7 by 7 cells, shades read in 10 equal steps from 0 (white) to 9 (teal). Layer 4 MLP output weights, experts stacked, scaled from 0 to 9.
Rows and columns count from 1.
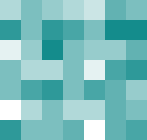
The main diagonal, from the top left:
3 5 9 5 7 6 7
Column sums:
30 32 42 34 22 44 44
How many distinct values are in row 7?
5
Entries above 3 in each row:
4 7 6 4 7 3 6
